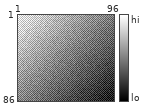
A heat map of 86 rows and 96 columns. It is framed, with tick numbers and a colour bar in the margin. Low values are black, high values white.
There is an overall slope up to the top left. Neither half mirrors the other. The ninth with the lowest average is the bottom right. The field is checkered.
